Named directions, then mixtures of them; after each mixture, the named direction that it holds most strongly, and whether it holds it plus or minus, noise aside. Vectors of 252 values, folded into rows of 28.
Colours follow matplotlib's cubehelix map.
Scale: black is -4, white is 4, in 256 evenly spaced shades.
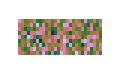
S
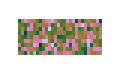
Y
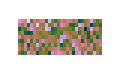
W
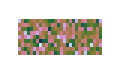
Y, minus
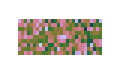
Y, minus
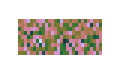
S, minus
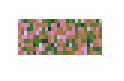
Y, minus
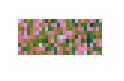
Y, minus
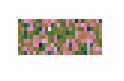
Y, plus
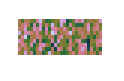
Y, minus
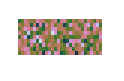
S, minus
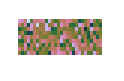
W, plus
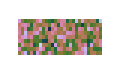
Y, minus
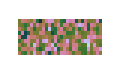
Y, plus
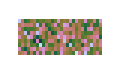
S, plus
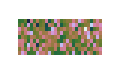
W, minus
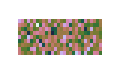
S, plus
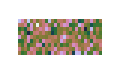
W, plus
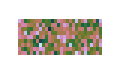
Y, minus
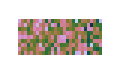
Y, minus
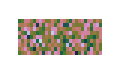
S, minus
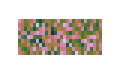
S, plus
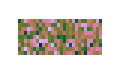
Y, plus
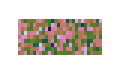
Y, minus
